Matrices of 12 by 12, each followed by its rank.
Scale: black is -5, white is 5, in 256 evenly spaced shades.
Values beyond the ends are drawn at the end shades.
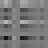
one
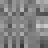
two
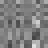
two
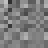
two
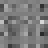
two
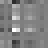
one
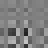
one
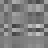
one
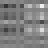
one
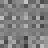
two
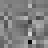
two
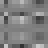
one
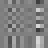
one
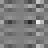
one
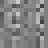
two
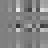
one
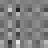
one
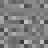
two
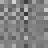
two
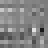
two
